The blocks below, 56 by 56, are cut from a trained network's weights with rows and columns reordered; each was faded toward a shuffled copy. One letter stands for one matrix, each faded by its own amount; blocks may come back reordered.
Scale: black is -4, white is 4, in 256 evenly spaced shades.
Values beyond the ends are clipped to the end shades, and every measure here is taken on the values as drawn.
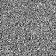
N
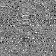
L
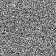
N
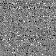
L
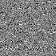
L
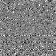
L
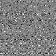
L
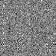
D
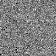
D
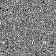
D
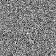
N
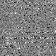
L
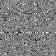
L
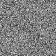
N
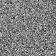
D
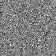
D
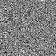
D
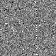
D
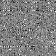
L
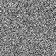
N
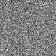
N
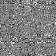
L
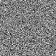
N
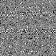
L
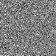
D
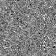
D
